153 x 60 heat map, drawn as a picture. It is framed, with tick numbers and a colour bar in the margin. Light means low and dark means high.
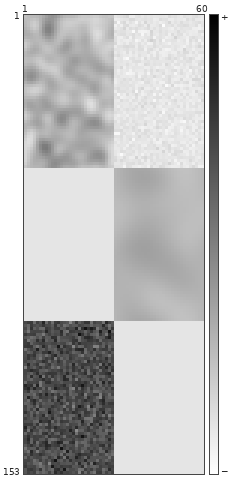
It is made of 3 by 2 panels. Panel 1,1: low, blotchy. Panel 1,2: very low, fine-grained, faint in contrast. Panel 2,1: very low, flat. Panel 2,2: low, smooth, faint in contrast. Panel 3,1: high, fine-grained. Panel 3,2: very low, flat.
